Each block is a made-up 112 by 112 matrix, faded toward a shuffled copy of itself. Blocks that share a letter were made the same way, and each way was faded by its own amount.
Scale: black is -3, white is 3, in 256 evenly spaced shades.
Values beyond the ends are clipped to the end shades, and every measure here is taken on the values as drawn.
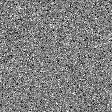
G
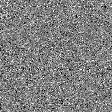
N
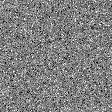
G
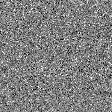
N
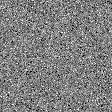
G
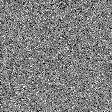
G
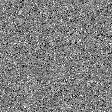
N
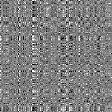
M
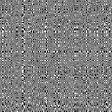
M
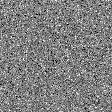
G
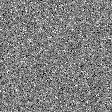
G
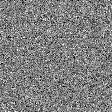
N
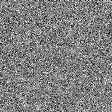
N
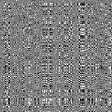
M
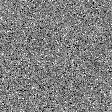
G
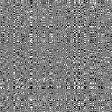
M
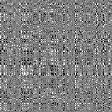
M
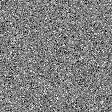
G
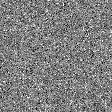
G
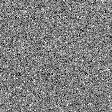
N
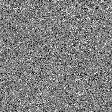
N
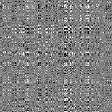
M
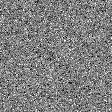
G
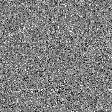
N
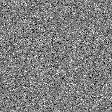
N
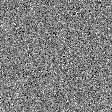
G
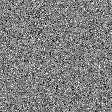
G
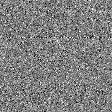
N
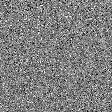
G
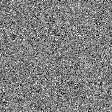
N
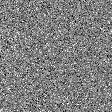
G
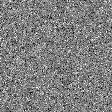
G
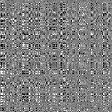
M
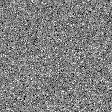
G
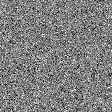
G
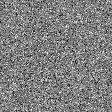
G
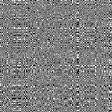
M
